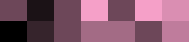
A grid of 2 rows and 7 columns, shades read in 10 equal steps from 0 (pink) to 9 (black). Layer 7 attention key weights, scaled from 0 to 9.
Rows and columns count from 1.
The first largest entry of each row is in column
2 1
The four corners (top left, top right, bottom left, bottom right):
5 1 9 2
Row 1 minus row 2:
-4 1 0 -3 2 -5 -1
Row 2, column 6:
5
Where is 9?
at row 2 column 1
